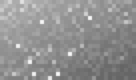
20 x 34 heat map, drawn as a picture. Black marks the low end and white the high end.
Slope: up to the top left. Ninth with the highest average: top left. Ninth with the lowest average: bottom right. Grain: fine. Mirror symmetry: none. Stripes: none.
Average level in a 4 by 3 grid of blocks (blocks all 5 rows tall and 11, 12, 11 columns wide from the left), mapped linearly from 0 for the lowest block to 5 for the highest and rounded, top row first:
5 4 3 / 4 3 2 / 3 2 1 / 3 1 0
